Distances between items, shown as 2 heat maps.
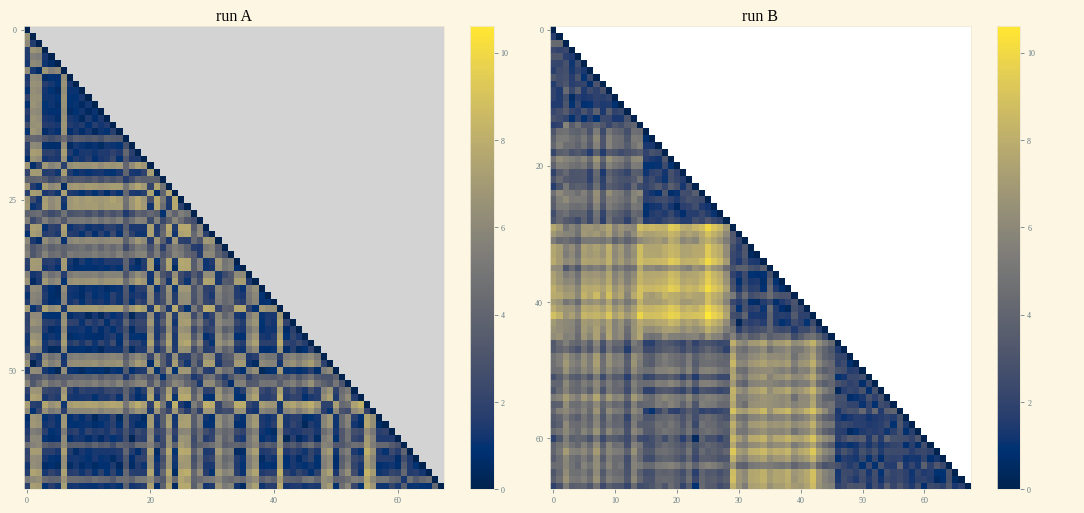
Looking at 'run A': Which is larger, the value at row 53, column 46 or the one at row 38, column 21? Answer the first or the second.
the first
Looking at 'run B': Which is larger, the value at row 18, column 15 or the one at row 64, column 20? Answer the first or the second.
the second
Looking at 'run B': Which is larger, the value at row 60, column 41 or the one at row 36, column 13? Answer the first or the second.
the first
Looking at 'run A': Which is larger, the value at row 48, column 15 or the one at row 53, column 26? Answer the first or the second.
the second
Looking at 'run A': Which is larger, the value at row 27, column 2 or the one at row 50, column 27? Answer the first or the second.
the first
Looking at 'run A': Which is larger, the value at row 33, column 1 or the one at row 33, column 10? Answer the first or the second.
the second
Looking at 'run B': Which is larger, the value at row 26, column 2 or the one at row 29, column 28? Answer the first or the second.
the second
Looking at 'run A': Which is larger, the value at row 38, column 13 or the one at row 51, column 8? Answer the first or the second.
the second
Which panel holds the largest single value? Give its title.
run B
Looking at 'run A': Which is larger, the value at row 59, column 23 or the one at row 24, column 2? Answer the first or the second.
the second
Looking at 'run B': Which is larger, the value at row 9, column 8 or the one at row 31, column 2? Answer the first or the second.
the second
